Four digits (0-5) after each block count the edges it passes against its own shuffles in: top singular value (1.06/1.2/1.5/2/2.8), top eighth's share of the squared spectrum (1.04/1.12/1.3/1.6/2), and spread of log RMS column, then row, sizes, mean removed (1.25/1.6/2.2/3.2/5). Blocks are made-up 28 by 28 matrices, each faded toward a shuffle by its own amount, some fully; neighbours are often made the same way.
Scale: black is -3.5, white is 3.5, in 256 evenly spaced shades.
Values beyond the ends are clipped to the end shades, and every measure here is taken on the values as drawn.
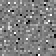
0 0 0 0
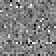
1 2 0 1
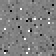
1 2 0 0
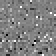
2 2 0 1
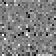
2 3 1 1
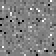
0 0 0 0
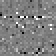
3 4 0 1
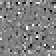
2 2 1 1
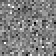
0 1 0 0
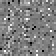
2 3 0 1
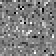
1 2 0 1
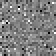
2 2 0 0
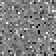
1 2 0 0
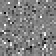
1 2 0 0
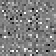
3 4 1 1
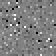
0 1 0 0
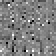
3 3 1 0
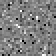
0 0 0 0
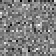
1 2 0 2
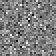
0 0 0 0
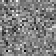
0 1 0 2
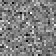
0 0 0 0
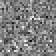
1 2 0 2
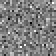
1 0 0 0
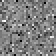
0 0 0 0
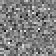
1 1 0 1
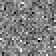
1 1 0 0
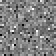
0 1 0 1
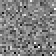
1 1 0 1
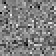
0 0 0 1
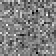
1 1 0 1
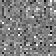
2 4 1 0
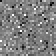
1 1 0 0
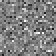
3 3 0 1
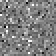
2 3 0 0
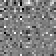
3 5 2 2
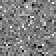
0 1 0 0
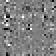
3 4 2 2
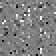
2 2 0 0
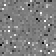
0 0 0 0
